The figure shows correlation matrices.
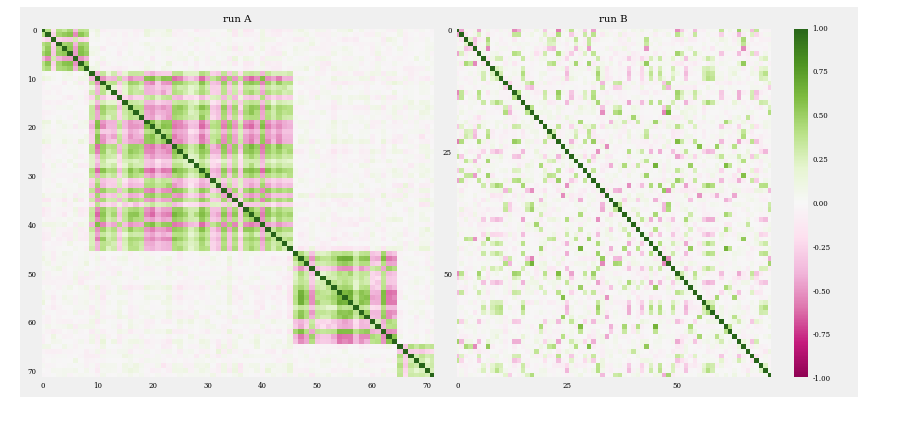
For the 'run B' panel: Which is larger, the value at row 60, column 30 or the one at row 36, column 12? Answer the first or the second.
the first
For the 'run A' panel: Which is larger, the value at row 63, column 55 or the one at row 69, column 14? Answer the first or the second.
the second
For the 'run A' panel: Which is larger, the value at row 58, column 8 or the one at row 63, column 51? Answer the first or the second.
the first
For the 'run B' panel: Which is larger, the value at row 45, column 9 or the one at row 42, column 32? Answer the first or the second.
the first
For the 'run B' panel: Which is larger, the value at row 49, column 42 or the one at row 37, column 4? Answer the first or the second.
the second
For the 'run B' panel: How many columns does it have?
72
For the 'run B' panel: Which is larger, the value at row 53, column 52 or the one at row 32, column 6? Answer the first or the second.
the second
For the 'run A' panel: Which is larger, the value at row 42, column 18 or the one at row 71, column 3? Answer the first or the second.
the first
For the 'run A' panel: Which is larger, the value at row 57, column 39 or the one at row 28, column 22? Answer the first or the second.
the first
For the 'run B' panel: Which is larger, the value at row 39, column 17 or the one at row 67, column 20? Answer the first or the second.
the second
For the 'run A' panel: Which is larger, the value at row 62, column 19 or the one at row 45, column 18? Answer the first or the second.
the second
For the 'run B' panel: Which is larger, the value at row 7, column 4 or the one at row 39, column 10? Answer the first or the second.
the second
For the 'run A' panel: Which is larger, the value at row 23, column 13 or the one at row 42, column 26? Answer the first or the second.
the second
